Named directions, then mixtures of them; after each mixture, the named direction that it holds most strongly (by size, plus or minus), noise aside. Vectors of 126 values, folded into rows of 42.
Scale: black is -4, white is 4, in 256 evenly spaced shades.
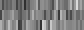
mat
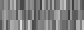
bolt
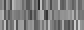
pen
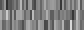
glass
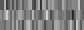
glass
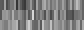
mat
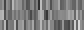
pen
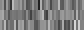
pen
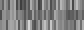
bolt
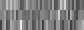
bolt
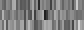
pen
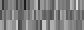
mat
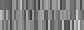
pen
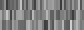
glass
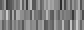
glass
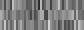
pen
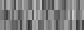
bolt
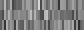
pen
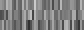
glass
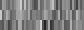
mat
